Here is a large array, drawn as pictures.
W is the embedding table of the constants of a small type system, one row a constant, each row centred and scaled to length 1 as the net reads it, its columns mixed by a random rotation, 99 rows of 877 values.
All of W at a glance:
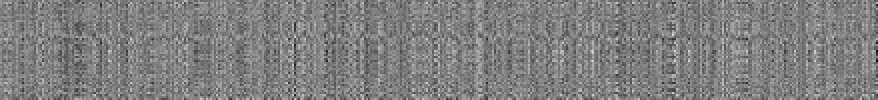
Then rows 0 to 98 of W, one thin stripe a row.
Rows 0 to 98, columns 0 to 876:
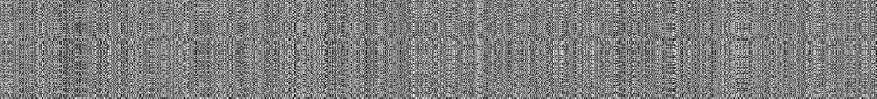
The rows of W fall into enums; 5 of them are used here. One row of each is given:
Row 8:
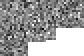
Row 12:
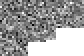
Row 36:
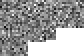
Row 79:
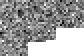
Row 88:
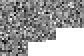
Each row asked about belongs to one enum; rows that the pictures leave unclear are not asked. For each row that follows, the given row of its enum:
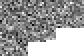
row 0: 12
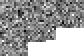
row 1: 79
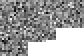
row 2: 88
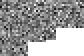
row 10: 36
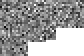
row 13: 36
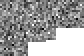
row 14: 8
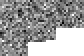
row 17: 79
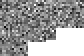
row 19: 36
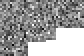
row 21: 8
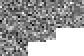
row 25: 12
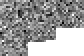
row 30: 79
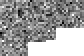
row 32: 79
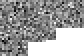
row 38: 88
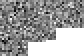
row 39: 88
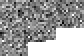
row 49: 79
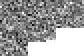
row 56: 12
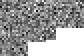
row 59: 36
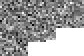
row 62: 12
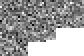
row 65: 12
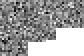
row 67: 88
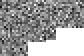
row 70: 36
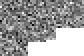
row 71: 12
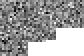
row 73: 88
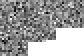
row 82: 88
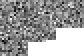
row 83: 88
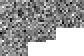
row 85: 79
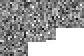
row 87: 8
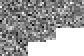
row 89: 12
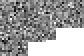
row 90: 88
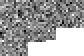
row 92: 79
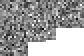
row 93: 8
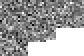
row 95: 12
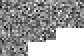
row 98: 36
